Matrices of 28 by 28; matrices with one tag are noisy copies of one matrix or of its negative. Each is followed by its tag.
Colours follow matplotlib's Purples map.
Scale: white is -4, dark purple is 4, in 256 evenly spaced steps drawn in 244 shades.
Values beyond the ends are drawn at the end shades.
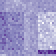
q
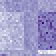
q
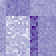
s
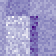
s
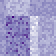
s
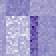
s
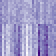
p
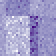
s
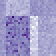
s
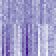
p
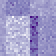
s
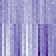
p
